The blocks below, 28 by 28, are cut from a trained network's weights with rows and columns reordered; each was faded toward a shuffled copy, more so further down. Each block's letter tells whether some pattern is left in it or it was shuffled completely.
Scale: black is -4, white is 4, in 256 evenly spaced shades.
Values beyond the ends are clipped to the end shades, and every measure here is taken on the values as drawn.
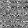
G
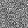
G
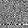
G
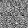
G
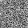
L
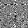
G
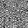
G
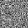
G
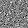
L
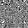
G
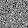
L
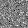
L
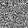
G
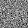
L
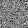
L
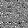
G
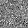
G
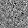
G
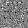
G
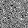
L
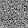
G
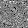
L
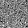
L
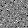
L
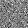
L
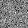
L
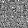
G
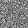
L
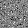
L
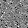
L
